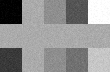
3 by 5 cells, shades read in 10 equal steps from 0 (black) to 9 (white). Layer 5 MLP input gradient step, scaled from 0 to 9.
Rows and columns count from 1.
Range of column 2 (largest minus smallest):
0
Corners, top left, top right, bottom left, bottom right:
0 9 2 7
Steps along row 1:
up down down up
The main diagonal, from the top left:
0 6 5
